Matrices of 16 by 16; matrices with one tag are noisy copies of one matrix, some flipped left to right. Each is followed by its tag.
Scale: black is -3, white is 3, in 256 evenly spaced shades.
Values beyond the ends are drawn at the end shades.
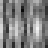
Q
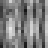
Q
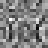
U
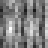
Q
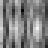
Q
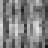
Q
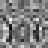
U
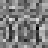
U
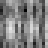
Q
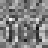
U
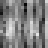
Q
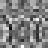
U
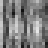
Q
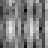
Q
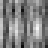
Q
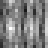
Q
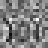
U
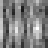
Q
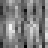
Q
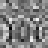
U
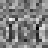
U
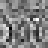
U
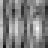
Q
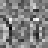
U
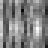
Q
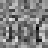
U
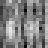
Q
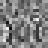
U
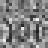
U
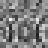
U
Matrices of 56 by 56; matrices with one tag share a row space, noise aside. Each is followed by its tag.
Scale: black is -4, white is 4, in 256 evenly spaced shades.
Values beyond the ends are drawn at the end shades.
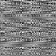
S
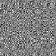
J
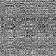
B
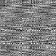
S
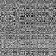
B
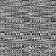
S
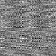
S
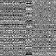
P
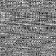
S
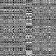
P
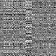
P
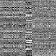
P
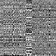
P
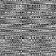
S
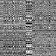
P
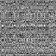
B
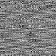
S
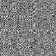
J
